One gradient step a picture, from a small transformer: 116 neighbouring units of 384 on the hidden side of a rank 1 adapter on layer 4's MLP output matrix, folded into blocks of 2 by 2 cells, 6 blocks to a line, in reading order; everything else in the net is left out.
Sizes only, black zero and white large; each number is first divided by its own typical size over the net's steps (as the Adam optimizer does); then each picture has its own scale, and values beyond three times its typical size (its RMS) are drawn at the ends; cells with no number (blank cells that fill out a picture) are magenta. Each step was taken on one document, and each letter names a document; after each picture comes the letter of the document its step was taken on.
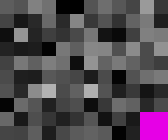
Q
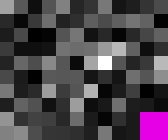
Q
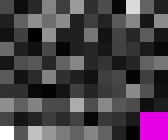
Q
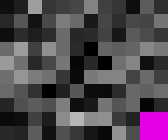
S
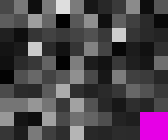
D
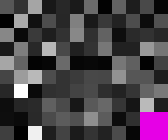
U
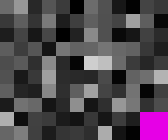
Q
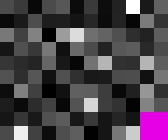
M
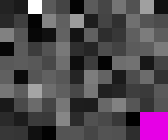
U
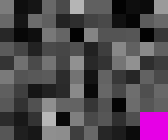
D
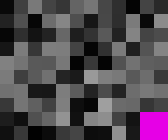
S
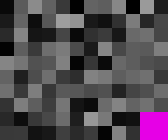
M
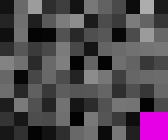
M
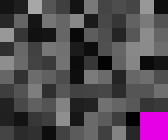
U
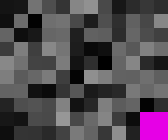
S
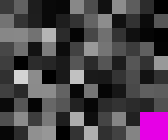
D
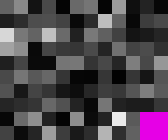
D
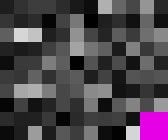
M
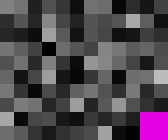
Q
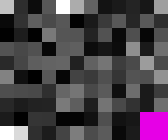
Q
